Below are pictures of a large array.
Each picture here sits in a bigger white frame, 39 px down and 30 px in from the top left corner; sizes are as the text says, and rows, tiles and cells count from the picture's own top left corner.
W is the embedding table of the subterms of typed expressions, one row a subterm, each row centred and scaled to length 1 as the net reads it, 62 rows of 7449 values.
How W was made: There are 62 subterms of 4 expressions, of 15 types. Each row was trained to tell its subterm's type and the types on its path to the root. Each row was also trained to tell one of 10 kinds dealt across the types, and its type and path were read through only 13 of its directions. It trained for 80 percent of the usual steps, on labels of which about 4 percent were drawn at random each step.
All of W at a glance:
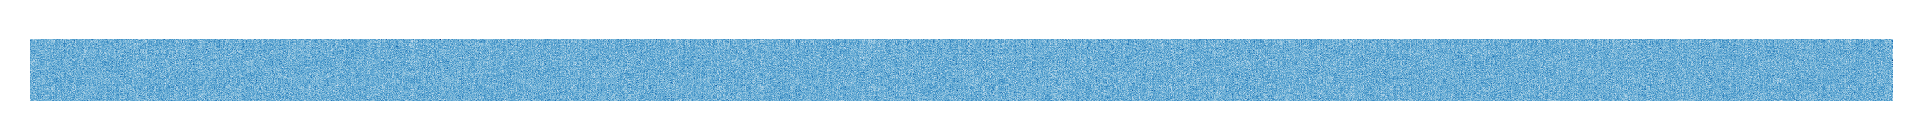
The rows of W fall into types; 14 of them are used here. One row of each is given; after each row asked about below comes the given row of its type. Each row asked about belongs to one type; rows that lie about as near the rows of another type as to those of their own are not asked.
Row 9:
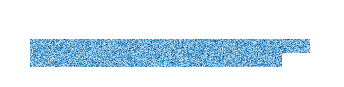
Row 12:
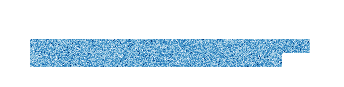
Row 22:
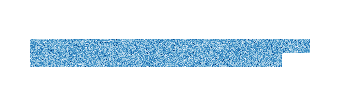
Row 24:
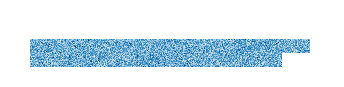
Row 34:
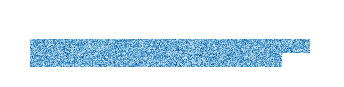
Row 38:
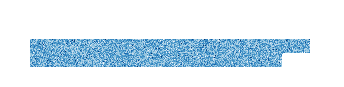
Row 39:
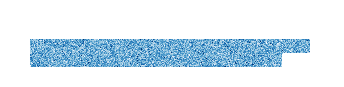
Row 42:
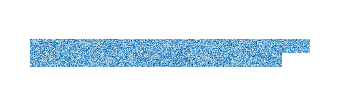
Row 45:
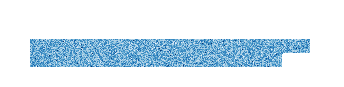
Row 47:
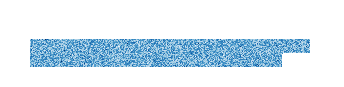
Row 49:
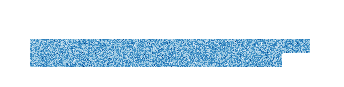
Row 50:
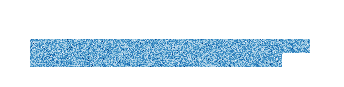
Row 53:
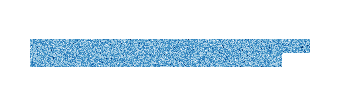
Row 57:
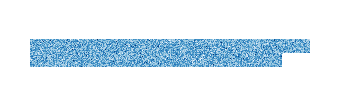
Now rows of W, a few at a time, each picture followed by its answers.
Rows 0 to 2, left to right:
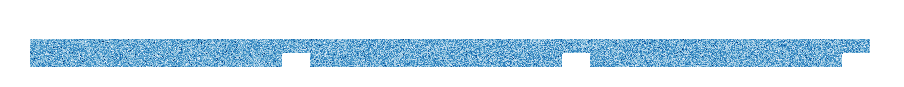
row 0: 22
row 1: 50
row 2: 45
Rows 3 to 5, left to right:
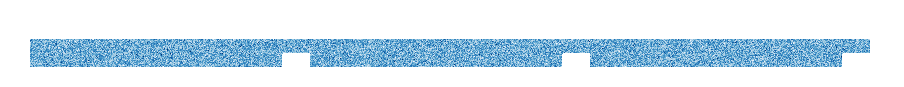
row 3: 24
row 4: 38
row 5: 42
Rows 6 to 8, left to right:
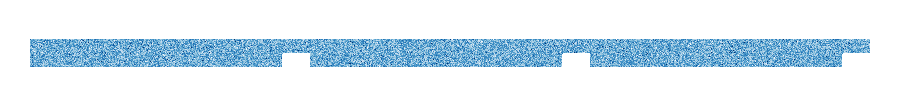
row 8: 50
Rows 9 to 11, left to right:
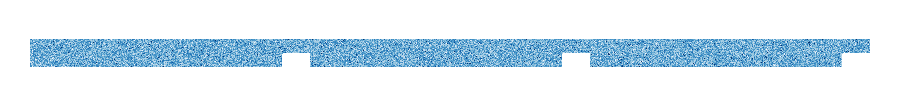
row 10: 42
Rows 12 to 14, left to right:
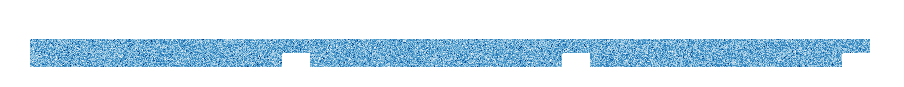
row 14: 49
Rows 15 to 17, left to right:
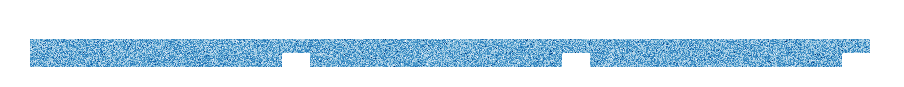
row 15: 39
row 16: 50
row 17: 39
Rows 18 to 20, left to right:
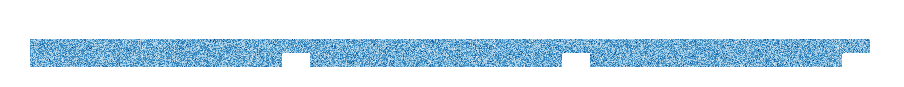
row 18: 42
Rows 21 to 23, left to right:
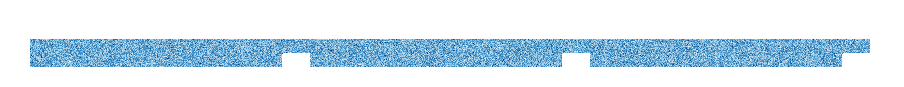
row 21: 53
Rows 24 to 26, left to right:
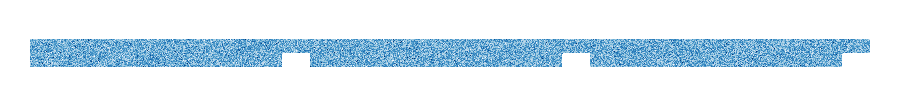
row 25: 42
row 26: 22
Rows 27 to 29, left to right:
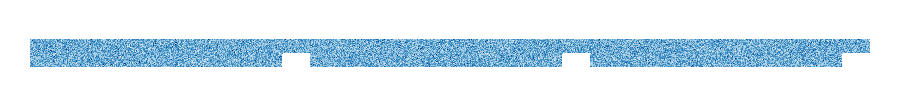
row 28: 12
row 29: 24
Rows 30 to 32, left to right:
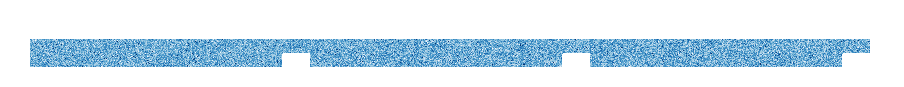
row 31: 9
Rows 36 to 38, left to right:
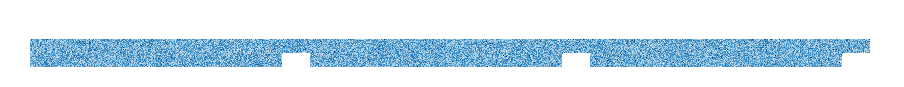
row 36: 49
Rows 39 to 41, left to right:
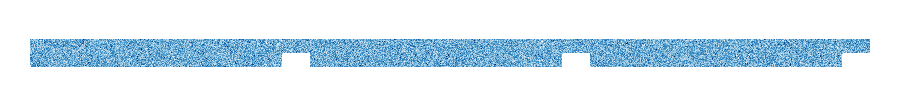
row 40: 53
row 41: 49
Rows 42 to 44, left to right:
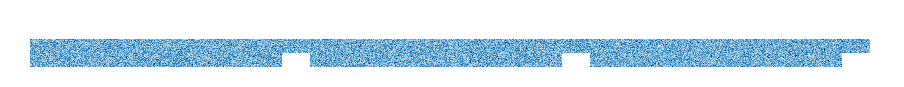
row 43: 49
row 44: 53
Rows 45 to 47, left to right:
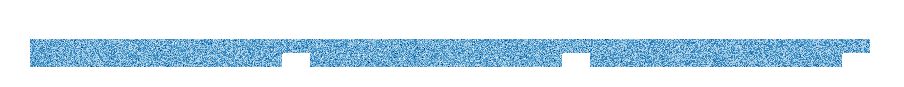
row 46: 45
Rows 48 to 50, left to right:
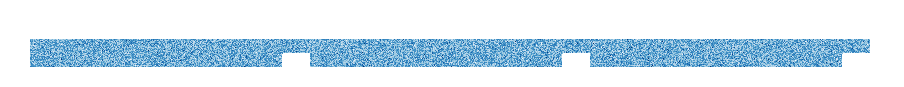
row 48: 45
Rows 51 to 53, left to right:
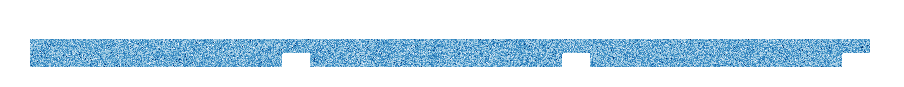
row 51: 39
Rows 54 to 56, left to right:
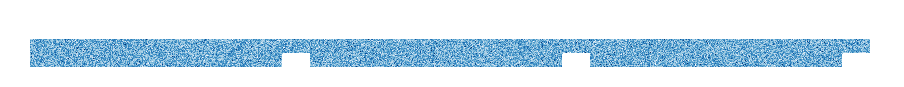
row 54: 34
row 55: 24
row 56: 50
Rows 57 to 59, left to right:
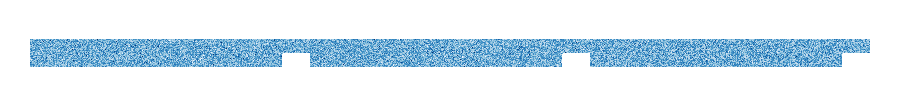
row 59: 57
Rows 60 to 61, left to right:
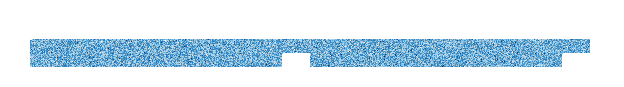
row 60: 12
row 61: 47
